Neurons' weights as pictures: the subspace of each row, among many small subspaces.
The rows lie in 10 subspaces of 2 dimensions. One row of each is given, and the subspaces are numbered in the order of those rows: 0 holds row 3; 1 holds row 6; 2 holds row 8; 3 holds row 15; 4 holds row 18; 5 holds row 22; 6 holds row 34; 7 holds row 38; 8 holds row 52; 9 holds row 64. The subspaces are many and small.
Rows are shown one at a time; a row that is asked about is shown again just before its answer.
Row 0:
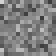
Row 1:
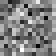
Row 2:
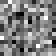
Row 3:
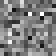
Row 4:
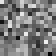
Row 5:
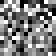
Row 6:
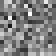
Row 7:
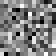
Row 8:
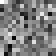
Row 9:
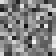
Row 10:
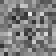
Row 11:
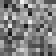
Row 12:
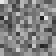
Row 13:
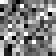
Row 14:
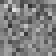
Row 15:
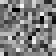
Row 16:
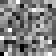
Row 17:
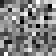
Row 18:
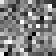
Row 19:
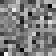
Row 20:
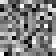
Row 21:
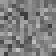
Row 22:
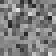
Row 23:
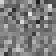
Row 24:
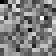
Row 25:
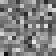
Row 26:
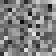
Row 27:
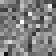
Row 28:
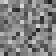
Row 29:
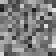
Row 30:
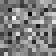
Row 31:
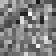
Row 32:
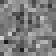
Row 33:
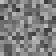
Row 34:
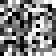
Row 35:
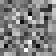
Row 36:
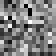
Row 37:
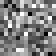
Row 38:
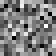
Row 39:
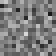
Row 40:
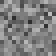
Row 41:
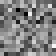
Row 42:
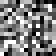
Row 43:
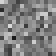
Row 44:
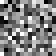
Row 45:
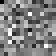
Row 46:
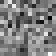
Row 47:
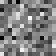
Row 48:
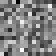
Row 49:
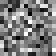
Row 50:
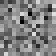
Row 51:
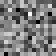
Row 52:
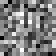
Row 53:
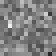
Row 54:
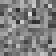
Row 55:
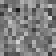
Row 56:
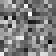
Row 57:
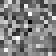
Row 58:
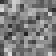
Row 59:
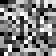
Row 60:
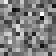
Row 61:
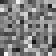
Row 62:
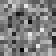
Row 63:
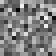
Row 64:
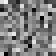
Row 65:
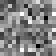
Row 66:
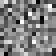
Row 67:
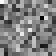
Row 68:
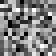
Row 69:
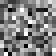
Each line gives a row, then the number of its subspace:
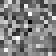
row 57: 7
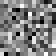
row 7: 3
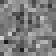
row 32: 8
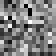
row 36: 1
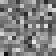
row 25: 9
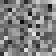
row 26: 6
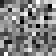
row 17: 4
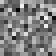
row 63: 7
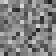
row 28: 3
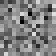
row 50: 4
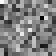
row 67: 0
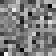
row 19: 4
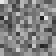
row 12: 0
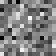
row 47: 6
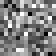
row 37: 5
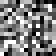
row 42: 6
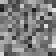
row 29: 9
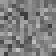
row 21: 2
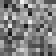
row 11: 1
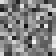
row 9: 9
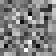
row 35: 6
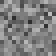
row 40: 7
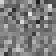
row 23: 4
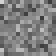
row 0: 0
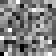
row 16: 6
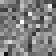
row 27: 4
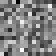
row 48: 6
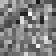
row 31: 8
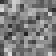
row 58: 2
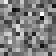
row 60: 0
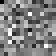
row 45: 0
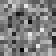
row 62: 8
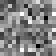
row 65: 8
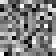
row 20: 9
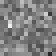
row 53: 5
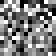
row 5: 7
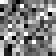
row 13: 2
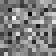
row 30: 3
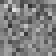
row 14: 1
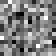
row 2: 8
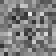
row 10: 3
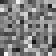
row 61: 9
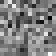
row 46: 5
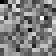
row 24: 0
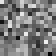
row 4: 5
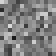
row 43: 2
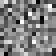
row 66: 8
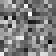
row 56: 1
